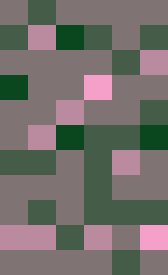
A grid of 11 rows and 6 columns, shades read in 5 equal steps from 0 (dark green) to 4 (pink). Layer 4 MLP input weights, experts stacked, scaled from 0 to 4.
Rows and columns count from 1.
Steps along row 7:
same up down up down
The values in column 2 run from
1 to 3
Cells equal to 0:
4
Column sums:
19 22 18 20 19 20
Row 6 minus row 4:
2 1 -2 -3 -1 -2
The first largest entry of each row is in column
1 2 6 4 3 2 5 1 1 6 1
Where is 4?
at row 4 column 4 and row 10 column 6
